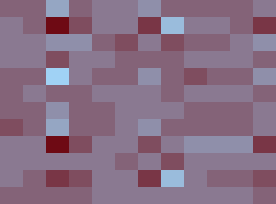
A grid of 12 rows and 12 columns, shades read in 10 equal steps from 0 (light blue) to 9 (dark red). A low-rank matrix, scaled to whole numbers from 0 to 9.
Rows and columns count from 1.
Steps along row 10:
same same same same up down up down same same same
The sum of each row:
52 60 52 54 51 53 54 54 57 51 58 53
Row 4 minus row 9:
0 0 -3 -2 0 1 -1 1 1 1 1 -2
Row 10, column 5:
4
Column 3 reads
2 9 3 6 0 5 3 2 9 4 7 5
